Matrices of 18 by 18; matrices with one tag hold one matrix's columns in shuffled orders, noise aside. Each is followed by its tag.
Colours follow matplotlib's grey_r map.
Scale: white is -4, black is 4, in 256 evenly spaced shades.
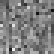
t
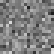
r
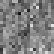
t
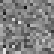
r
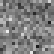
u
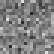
u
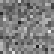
u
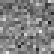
u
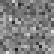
u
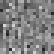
t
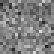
u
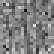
t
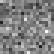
u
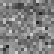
u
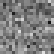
u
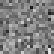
r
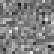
u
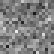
u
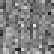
t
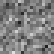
u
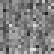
t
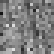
t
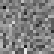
r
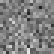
r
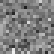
r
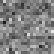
u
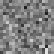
r
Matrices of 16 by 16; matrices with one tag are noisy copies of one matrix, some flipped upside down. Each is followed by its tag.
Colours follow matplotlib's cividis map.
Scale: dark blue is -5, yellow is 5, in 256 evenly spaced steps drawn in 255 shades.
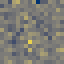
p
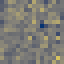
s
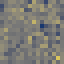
s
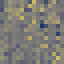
s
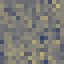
s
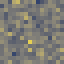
p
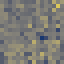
s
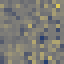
s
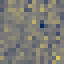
s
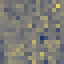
s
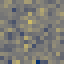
p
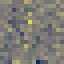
p
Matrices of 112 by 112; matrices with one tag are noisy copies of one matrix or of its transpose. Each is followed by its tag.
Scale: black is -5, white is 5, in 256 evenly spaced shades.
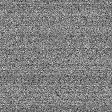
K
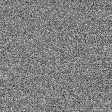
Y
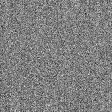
Y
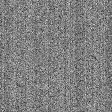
K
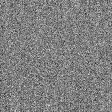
Y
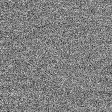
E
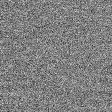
E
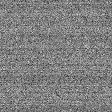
K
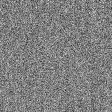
E
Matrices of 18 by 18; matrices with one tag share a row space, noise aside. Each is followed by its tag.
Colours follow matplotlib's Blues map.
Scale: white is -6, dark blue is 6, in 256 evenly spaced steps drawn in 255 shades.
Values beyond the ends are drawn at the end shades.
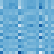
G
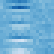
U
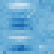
U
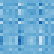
G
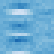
U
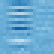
U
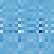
G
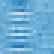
U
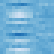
U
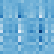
G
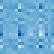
G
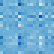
G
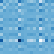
G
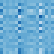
G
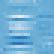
U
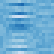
U
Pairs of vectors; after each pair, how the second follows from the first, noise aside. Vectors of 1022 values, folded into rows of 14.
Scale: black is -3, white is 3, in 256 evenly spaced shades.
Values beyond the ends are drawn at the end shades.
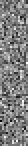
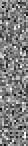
wrapped around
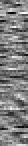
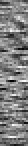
wrapped around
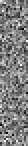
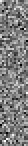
sign-scrambled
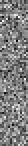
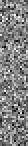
sign-scrambled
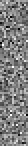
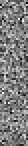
wrapped around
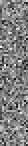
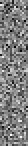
wrapped around
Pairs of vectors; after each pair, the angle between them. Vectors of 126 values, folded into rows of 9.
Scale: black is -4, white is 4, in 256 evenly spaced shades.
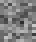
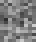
nearly parallel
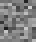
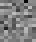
nearly parallel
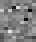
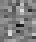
partly aligned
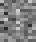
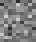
orthogonal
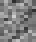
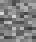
partly aligned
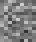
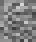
nearly parallel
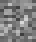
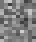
partly opposed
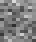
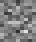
partly opposed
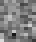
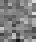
partly opposed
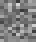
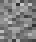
partly opposed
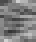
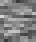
nearly opposite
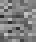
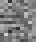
nearly parallel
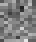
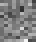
nearly parallel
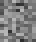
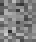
nearly parallel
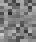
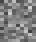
nearly opposite
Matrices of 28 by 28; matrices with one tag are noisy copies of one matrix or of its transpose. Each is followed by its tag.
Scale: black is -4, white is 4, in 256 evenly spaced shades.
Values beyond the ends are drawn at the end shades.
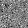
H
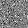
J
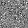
J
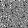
H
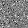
J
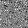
H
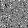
H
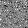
H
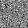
H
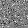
J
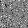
H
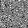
H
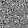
J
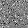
J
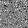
H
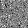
H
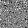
H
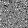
H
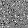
J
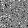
H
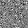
J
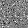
J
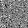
H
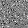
J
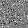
J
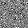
J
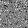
H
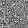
J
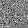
J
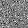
J
